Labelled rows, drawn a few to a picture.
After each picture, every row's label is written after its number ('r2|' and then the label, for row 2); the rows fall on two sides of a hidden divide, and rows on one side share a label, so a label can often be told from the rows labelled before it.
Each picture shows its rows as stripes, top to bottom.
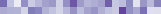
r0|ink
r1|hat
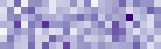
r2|hat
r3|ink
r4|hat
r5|hat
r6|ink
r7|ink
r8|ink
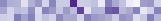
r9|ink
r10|ink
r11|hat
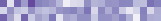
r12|hat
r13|ink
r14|ink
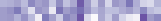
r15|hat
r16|hat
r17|ink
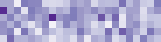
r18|ink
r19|hat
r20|ink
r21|hat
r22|ink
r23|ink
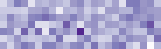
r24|hat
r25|ink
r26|hat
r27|ink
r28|ink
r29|hat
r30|ink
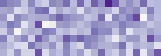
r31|ink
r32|hat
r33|hat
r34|hat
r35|ink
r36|hat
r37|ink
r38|hat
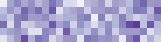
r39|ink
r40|ink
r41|hat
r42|hat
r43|ink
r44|hat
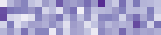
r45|hat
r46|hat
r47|hat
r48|ink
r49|hat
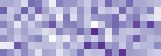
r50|hat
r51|hat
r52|ink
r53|ink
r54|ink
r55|hat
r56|hat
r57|ink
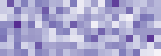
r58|ink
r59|hat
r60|ink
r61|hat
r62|hat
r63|hat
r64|hat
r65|hat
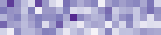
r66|hat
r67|ink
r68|hat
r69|hat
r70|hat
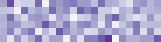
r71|ink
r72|ink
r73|ink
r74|hat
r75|ink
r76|hat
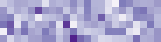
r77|hat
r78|hat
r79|ink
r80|ink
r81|ink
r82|hat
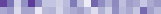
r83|ink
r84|ink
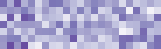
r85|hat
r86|ink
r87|ink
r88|hat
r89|ink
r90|hat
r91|ink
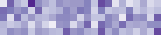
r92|ink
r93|hat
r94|hat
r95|hat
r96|ink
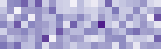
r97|ink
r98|ink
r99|hat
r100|hat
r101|hat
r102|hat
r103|hat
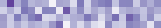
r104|ink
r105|ink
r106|hat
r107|hat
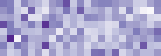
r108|ink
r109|ink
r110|ink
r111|hat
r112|ink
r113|ink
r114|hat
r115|ink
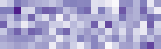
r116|hat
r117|hat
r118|ink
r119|hat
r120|hat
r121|ink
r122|hat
